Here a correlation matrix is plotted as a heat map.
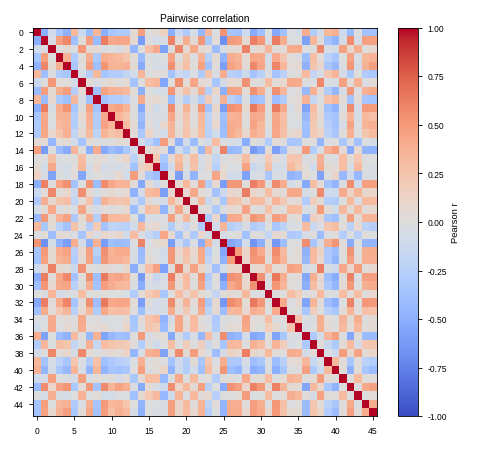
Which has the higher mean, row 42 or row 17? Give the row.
42
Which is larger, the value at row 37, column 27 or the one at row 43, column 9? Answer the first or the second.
the first
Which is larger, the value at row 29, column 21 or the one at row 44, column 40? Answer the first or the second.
the first
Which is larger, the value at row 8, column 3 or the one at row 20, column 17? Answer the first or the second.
the second
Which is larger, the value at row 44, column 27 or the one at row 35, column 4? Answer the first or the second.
the first
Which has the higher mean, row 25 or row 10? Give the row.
10
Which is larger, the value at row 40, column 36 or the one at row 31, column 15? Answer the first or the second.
the first
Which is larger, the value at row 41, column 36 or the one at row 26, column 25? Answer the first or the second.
the first
